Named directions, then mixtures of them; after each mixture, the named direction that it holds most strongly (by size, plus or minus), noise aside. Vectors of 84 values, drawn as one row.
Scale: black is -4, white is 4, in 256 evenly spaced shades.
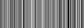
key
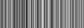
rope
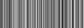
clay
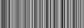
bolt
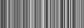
bolt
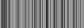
bolt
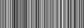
clay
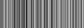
rope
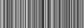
rope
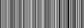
key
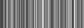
rope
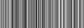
clay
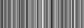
rope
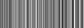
clay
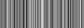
rope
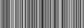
key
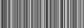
bolt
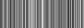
key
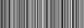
clay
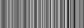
bolt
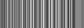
bolt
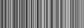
rope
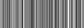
key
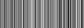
key
